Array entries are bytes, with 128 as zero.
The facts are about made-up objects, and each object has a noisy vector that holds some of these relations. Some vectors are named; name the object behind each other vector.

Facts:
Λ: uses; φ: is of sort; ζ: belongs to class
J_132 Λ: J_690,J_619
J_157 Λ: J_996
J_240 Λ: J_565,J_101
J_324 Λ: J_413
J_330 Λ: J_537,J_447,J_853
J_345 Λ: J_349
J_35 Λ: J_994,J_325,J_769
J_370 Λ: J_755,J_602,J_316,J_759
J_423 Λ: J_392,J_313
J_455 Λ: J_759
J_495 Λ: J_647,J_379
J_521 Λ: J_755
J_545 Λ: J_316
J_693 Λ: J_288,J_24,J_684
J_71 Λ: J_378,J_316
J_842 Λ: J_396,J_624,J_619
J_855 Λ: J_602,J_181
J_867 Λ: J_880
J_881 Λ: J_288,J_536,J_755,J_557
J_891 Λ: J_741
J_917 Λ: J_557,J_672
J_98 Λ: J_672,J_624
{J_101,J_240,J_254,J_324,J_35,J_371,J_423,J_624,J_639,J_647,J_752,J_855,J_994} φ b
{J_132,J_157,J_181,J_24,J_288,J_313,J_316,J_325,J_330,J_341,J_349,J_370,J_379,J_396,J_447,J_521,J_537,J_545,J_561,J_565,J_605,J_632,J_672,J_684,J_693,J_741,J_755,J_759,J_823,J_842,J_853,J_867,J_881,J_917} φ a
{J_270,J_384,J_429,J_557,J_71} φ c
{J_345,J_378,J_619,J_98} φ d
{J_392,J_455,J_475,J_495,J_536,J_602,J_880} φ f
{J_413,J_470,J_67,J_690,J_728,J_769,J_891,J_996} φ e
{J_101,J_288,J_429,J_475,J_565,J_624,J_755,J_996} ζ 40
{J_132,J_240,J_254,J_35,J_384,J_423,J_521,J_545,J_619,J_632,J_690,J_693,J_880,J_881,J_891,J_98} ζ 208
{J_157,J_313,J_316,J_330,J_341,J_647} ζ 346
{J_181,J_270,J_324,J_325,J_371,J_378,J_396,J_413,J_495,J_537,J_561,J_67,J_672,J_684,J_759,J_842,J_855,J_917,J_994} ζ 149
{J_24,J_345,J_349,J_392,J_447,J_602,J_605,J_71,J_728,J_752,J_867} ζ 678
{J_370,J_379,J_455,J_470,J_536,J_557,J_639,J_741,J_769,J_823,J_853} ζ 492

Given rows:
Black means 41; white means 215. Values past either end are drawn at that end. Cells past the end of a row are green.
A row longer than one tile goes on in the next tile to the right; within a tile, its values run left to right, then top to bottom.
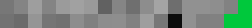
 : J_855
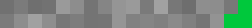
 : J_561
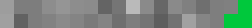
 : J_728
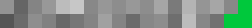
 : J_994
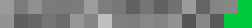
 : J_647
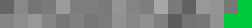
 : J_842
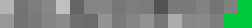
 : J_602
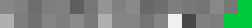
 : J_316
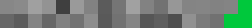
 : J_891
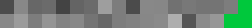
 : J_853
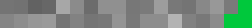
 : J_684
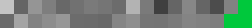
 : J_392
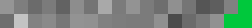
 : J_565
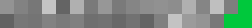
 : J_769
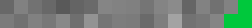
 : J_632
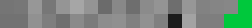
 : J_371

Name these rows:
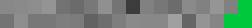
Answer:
J_536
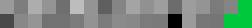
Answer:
J_324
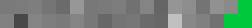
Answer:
J_690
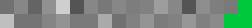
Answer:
J_867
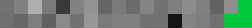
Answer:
J_240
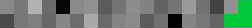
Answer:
J_423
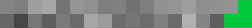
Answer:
J_35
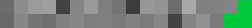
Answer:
J_639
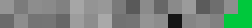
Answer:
J_624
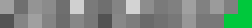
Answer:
J_413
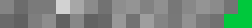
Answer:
J_378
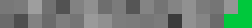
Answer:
J_254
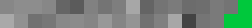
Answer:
J_157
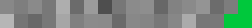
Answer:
J_71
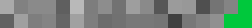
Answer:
J_996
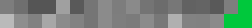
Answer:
J_447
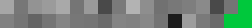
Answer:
J_345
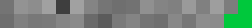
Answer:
J_470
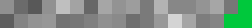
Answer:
J_325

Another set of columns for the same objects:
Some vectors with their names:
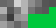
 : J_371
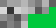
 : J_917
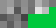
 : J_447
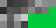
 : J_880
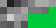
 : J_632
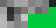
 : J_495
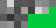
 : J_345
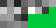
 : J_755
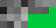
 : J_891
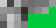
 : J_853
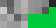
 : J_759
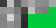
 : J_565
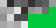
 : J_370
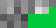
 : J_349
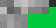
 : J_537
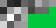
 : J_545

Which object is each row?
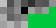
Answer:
J_455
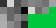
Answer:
J_475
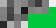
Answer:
J_557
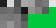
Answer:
J_429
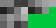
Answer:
J_619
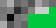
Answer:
J_392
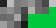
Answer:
J_101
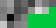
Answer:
J_602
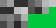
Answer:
J_98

